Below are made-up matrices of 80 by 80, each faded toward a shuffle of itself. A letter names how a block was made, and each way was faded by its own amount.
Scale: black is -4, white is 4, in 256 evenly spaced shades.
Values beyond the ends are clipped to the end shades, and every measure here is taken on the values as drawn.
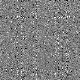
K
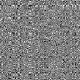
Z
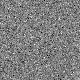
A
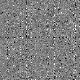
K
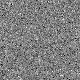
A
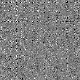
K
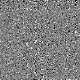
K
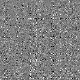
K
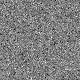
A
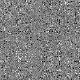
K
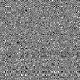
Z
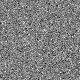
A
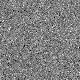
A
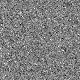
A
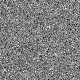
A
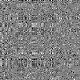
Z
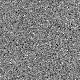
A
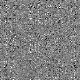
K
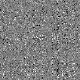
K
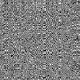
Z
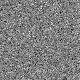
A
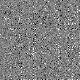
K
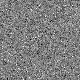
A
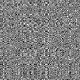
Z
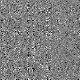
K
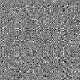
Z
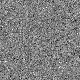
A
